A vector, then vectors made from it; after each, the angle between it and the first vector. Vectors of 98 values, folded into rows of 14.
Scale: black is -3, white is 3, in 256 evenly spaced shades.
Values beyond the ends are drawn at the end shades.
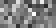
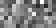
nearly parallel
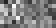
partly aligned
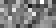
nearly parallel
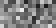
partly aligned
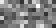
orthogonal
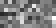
orthogonal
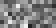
partly aligned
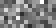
partly aligned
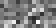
orthogonal
